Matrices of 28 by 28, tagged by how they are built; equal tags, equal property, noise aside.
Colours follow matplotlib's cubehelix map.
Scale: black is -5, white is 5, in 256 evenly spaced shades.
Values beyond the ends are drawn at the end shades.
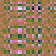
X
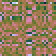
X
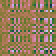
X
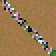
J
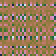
X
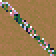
J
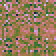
X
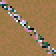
J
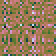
X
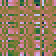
X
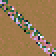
J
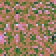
X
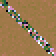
J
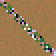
J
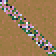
J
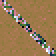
J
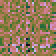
X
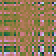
X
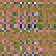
X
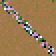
J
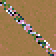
J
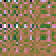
X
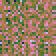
X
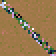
J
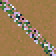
J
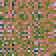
X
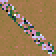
J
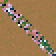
J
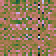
X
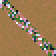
J
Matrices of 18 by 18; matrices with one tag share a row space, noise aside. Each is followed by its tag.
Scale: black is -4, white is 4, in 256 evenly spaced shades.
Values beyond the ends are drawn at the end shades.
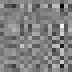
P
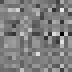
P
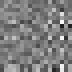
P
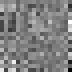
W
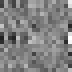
W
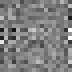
W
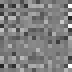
W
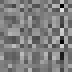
P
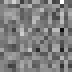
P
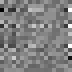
W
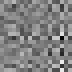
P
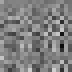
P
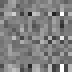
P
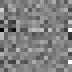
W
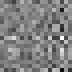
P
